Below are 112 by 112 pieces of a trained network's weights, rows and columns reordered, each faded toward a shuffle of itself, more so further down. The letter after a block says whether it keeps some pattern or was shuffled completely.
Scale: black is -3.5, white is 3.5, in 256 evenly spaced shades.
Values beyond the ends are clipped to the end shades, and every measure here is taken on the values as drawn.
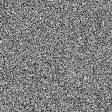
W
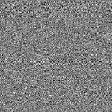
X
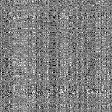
X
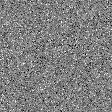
W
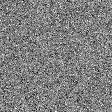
W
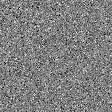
W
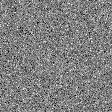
W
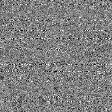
X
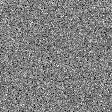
W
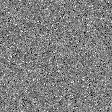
W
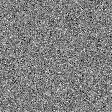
W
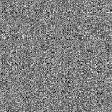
X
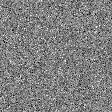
W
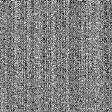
X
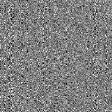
X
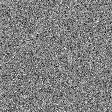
W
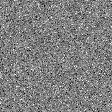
W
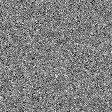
W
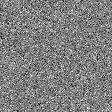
W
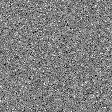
W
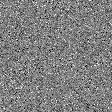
W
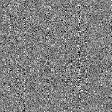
X
